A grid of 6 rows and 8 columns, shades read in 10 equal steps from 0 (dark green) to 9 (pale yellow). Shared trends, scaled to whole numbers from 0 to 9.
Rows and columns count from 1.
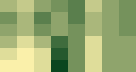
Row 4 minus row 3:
1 2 2 -3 0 2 0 1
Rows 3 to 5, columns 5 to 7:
4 6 5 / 4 8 5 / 4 8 5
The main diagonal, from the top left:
6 6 4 2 4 8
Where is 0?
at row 6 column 4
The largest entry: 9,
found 3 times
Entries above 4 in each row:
5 4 5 6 6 6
